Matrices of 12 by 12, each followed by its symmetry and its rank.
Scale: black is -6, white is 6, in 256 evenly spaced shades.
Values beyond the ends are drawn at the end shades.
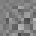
antisymmetric, rank two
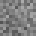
antisymmetric, full rank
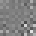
symmetric, rank two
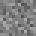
antisymmetric, full rank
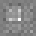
symmetric, rank two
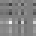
neither, rank one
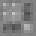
symmetric, rank two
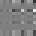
neither, rank one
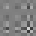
symmetric, rank one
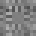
antisymmetric, rank two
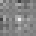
symmetric, rank two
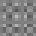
symmetric, rank one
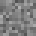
antisymmetric, full rank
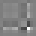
symmetric, rank one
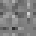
antisymmetric, rank two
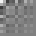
symmetric, rank one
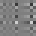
neither, rank one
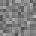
antisymmetric, full rank
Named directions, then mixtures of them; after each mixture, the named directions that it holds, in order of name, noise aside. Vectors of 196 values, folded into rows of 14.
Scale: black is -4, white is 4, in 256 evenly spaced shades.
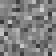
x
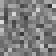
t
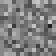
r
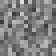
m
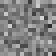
r, x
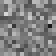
r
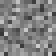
x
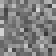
m, t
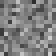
t, x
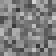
r, x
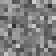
r, t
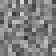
m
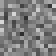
t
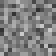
t, x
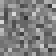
t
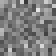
m, t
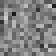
t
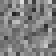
m, x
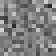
r, t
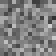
r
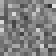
t
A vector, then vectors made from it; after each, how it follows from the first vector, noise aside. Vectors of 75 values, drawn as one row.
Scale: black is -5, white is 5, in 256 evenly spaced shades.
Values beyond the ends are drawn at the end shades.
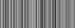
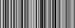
scaled up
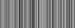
reversed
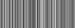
negated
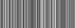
negated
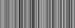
reversed
